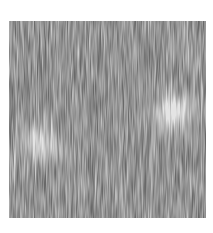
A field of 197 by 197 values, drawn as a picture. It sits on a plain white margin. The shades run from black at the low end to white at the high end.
Slope: none. Grain: streaks running down. Ninth with the highest average: middle right. Mirror symmetry: none. Bumps: two.
